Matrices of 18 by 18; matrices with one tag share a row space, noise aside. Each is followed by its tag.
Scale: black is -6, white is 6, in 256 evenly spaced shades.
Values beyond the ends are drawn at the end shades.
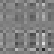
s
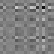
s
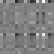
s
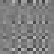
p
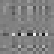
p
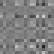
s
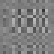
p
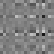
s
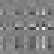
s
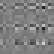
s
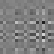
s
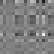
s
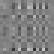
p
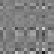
s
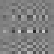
p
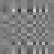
p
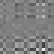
s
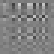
p
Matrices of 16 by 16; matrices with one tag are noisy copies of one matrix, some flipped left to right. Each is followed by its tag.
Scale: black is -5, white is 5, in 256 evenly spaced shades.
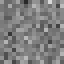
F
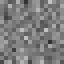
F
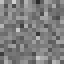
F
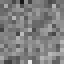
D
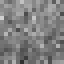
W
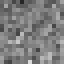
D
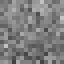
W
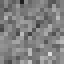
D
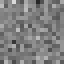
F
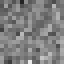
D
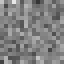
F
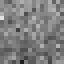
W
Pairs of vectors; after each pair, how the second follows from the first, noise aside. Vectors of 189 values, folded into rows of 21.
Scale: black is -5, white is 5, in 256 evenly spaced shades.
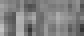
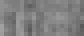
shrunk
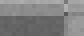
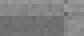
shrunk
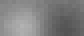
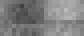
wrapped around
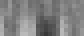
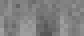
shrunk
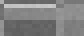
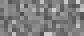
shuffled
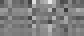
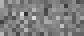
shuffled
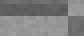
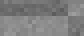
shrunk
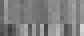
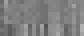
shrunk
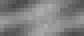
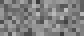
shuffled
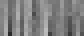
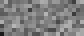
shuffled
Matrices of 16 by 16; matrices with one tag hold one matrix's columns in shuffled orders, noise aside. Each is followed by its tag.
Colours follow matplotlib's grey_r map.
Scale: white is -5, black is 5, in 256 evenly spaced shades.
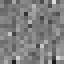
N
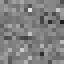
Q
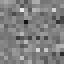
Q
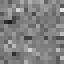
Q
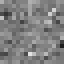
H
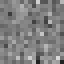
N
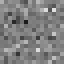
Q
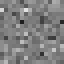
Q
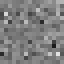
H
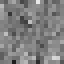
N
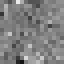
N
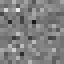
Q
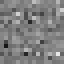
H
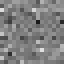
Q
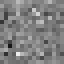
H
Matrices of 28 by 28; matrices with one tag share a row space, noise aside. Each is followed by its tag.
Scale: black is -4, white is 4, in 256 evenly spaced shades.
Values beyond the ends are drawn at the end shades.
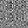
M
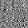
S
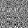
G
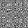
G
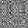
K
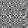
K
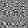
S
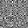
M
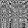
K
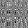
G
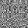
K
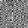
M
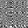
M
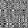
S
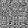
K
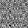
K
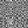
M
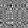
M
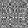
K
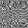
K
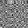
M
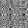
K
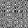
G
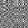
S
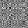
K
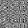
S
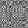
K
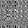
G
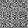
K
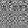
K
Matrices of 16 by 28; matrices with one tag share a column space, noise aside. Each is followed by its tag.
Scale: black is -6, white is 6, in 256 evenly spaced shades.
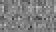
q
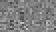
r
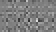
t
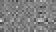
t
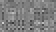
r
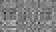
r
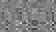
r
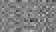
t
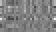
q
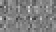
q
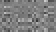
t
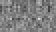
q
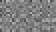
t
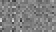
t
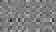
t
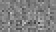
r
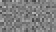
t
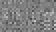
r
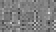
r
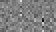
t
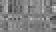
q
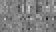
q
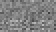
r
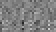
r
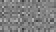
t
